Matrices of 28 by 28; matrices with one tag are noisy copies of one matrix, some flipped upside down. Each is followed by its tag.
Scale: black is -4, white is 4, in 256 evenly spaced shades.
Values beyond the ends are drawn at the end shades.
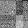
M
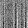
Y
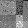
M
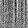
Y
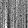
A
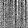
Y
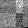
M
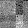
M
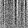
Y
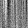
A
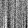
A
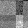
M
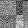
M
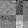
M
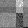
M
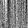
A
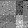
M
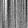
A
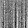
Y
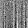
Y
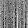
Y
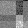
M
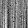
A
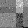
M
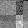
M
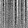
Y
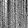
A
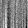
A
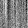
A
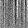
Y
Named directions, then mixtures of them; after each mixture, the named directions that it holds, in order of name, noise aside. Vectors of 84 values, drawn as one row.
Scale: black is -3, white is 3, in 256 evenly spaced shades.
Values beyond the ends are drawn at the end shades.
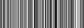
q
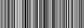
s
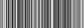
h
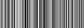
s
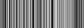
h, q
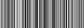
s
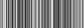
h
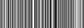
h, q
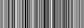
h, s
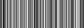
h, q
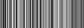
h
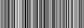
s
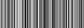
s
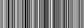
h, s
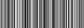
s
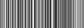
h, q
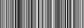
h, s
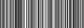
s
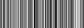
q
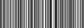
q, s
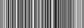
h, q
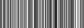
q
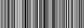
s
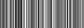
s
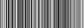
h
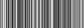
h
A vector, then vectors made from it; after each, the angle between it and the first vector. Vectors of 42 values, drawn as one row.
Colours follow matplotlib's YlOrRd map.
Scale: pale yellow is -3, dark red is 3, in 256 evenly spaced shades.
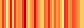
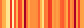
partly aligned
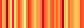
nearly opposite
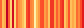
nearly opposite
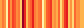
partly aligned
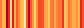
nearly opposite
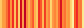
orthogonal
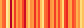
nearly parallel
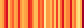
partly opposed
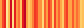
nearly parallel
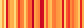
partly opposed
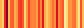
partly opposed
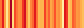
nearly parallel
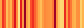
partly aligned
